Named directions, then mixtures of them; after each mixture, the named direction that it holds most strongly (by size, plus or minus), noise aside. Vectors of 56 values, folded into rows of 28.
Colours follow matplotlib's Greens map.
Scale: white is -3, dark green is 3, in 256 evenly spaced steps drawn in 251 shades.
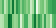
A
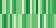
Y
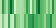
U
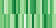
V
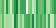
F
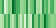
V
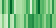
U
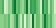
V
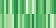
F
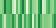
V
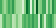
Y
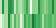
U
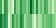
A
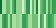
Y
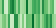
V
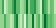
V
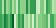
F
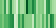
F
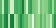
U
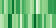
A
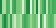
Y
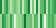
Y
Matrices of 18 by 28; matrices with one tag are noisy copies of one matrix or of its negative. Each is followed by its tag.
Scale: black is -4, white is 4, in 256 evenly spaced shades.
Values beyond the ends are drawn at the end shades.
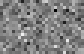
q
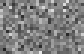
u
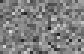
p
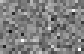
p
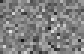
p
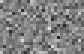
p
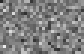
p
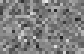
q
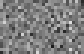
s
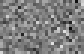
s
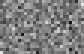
s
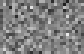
u
